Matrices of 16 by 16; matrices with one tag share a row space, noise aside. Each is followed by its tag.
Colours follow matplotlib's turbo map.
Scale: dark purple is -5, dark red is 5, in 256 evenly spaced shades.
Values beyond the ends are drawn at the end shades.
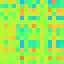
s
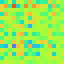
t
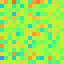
t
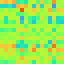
s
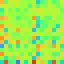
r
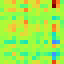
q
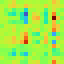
q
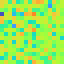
t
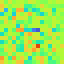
t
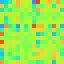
r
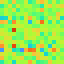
t
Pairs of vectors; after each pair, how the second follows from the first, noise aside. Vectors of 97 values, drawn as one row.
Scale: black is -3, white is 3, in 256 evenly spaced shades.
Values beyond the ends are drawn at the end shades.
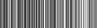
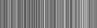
shrunk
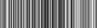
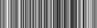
wrapped around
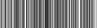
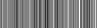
partly zeroed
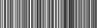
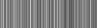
shrunk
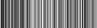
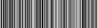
sign-scrambled
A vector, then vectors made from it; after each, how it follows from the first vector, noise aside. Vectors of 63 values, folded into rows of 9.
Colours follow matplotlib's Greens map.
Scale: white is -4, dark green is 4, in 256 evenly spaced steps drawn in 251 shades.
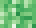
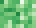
reversed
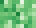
reversed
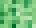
negated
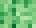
negated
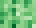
negated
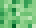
negated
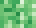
reversed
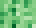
negated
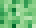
negated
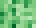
negated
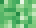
reversed
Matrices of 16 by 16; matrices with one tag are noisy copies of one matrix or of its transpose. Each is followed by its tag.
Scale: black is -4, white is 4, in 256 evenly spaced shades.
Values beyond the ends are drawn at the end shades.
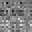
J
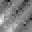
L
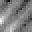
L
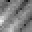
L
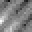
L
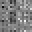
J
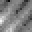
L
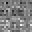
J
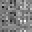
J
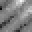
L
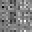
J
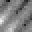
L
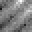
L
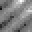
L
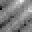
L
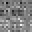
J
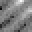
L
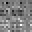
J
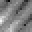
L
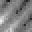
L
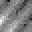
L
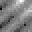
L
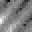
L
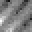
L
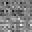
J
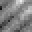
L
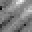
L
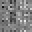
J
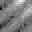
L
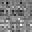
J
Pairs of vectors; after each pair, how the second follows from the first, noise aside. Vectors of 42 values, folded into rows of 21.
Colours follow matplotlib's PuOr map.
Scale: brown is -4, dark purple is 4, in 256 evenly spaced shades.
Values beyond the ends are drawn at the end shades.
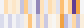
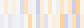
shrunk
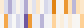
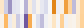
copied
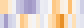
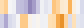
copied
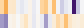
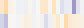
shrunk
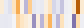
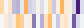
sign-scrambled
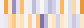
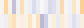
shrunk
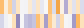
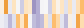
shuffled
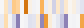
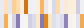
copied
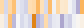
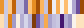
scaled up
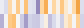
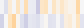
shrunk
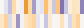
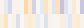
shrunk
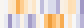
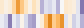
copied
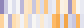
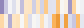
copied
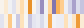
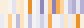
copied
